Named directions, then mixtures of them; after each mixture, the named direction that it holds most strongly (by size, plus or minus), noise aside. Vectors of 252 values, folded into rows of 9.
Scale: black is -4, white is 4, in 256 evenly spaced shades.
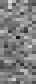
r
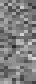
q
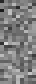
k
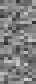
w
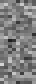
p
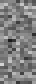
p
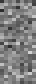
k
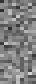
k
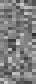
p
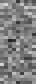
p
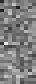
k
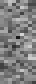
r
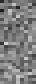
k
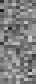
k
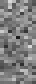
r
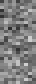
w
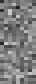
k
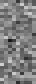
p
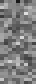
w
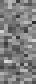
r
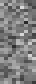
q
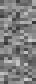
w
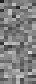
k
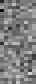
k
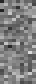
k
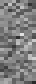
q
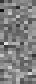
k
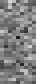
r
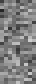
w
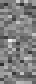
p
